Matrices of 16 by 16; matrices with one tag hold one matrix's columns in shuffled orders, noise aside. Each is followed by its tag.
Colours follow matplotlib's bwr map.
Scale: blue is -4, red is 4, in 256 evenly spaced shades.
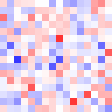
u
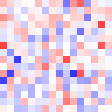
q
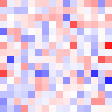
q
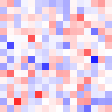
u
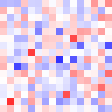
u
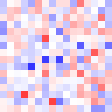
u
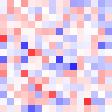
u
